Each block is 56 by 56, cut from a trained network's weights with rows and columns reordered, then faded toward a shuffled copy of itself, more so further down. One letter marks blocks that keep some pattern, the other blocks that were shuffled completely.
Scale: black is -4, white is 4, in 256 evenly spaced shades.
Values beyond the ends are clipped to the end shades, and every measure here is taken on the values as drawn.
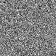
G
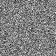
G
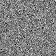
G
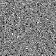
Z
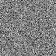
Z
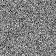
G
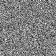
Z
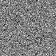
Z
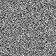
Z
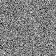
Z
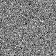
G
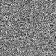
Z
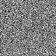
Z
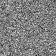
G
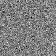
G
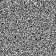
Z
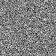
G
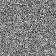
Z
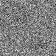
G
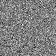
G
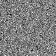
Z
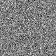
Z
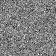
G
